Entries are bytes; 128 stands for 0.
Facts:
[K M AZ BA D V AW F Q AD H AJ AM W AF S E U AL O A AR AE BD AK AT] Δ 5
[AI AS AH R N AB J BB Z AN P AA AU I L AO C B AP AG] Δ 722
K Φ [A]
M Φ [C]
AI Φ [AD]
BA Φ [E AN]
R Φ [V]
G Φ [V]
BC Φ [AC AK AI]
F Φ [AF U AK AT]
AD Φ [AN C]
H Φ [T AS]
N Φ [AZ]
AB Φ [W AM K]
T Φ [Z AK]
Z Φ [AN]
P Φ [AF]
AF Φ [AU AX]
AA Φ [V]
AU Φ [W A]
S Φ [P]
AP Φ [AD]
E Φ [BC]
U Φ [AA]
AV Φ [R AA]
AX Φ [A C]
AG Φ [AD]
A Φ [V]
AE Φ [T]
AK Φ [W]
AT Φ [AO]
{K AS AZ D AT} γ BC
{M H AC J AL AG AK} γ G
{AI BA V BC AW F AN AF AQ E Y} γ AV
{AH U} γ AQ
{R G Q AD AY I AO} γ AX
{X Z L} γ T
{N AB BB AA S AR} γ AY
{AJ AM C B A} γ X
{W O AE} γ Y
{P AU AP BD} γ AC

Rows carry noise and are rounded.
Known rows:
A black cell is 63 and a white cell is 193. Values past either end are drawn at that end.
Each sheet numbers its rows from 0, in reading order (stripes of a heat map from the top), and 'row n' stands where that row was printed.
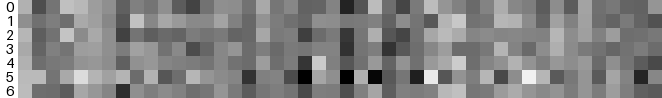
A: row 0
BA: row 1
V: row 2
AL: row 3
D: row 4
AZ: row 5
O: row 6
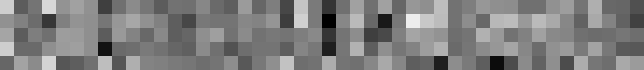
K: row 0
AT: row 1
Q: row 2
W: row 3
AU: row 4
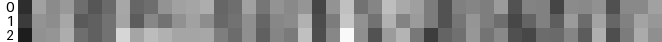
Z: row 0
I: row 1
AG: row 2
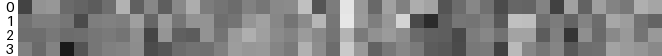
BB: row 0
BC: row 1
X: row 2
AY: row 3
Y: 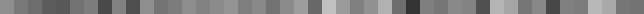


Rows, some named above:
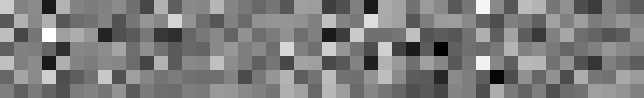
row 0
H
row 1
AH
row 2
AM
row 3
AC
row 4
H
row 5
AU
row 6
AX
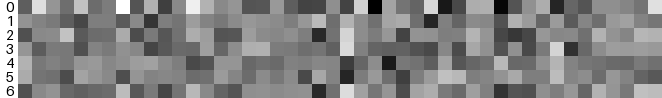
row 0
N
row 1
AQ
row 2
R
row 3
G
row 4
BD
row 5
F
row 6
AA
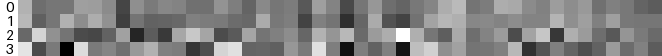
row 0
AW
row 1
V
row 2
AS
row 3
S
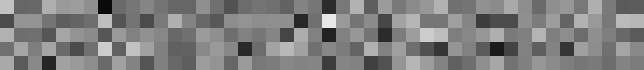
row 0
W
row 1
AA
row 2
F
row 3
P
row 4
AR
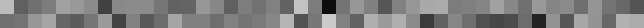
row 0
AF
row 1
AB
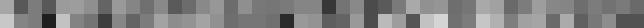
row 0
Q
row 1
AE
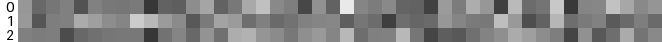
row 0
AV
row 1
M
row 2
T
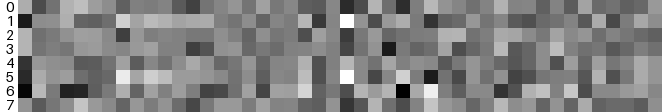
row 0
A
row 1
AG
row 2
AW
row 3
BD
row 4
I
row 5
AP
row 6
AO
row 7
AJ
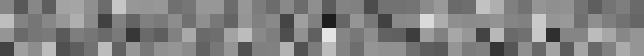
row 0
AD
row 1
U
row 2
AV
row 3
J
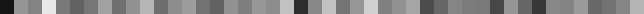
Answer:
C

